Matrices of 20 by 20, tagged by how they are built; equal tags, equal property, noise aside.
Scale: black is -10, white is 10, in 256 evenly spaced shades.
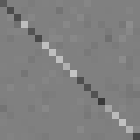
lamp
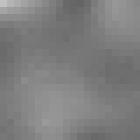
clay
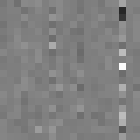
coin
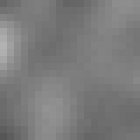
clay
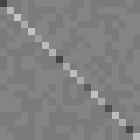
lamp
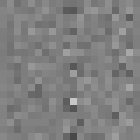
coin
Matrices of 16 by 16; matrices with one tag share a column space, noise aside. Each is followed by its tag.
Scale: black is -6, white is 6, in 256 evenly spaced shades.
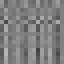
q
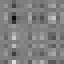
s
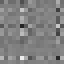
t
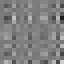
s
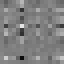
t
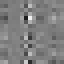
s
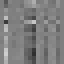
q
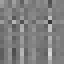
q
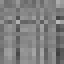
q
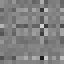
t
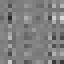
s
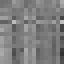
q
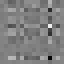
t
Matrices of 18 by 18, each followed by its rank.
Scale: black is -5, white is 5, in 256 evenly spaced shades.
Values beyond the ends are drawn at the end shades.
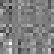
three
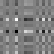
one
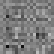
three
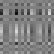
one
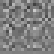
three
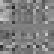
three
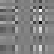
one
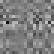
three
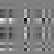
one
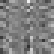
three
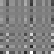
one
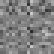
three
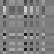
one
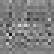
three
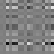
one
